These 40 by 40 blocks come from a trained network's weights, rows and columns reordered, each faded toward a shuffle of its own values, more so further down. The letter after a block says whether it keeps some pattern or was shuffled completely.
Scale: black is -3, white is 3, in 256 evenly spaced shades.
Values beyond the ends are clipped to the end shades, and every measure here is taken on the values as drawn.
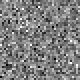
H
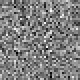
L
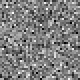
H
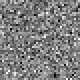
H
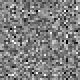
L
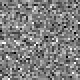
H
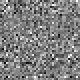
L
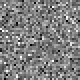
H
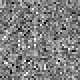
H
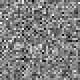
L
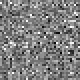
L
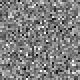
H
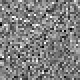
H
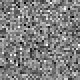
H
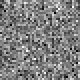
L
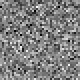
H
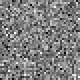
H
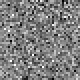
H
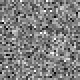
H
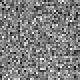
H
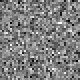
L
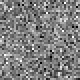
H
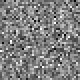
H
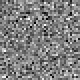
L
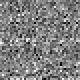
L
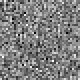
H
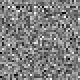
L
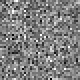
L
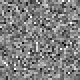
H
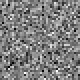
L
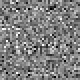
L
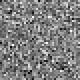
H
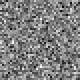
H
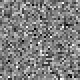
H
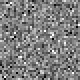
H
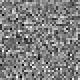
L
